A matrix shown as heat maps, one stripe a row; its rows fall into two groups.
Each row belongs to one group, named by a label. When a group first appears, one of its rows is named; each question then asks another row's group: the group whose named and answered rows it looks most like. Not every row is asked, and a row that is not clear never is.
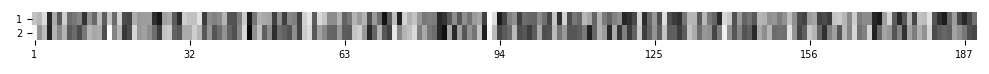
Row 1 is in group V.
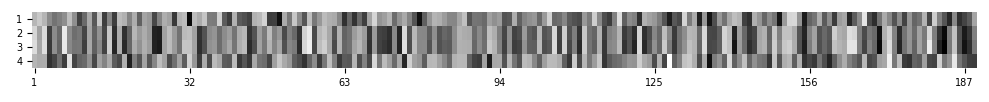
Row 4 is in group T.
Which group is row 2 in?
V
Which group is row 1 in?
T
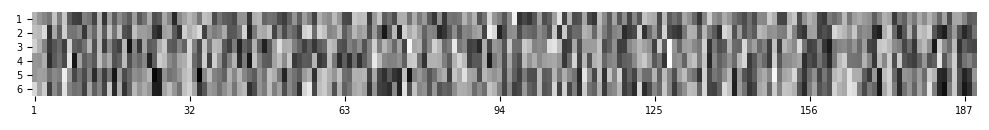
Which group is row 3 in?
T
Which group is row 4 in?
T
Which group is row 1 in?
V
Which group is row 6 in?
V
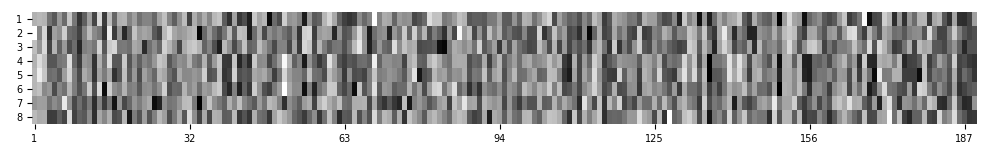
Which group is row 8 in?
T
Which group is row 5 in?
T
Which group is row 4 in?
T
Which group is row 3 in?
V
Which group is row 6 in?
T
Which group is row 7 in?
V
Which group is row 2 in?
V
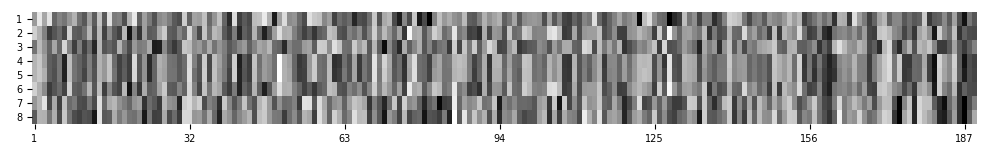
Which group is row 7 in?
V
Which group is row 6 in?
T
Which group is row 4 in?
T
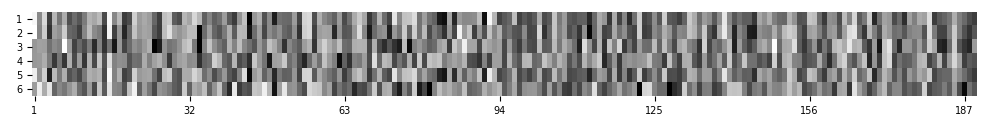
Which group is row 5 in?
V
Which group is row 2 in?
V
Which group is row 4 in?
T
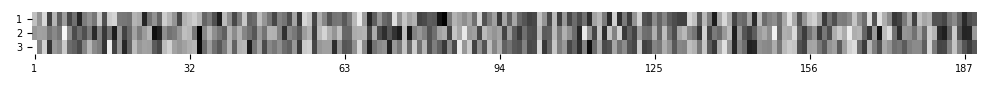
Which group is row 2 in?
V
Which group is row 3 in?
V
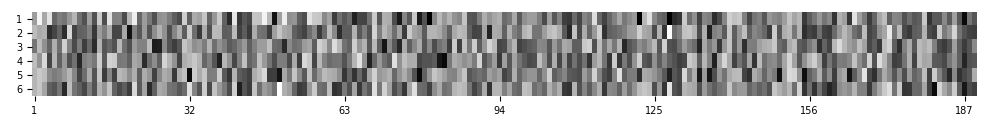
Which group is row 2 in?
T
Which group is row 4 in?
V
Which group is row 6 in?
T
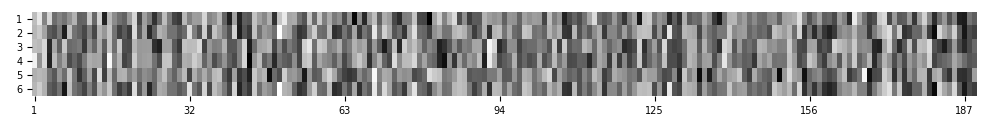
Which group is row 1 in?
T
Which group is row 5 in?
T
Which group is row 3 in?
V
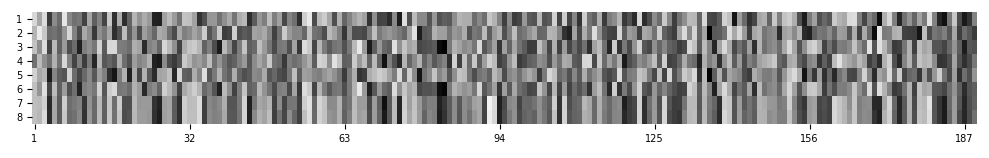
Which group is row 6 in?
V
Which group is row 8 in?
V
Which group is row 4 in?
V
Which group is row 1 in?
V
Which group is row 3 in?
V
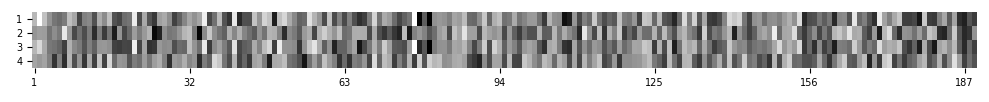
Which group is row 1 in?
T
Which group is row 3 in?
T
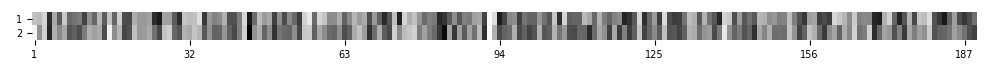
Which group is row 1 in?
V
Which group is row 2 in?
V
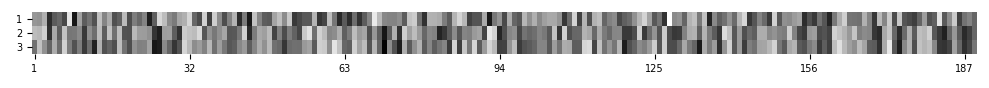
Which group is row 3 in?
V
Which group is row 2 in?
V
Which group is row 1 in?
T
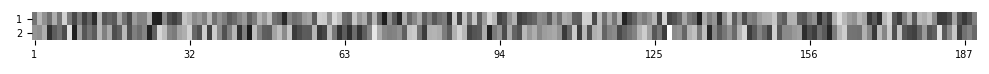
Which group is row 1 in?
V
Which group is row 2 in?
T
